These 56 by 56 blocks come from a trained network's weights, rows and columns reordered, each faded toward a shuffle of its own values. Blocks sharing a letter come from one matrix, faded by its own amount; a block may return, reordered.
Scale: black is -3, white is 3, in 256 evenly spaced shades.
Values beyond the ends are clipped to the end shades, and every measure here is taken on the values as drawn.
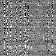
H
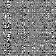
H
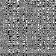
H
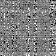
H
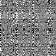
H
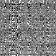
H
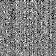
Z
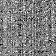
Z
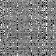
H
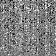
Z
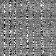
H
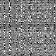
H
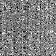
Z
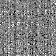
Z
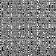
H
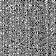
Z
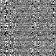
H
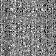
Z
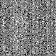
Z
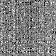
Z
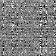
H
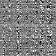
H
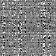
H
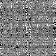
H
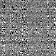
H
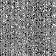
Z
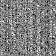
Z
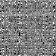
H
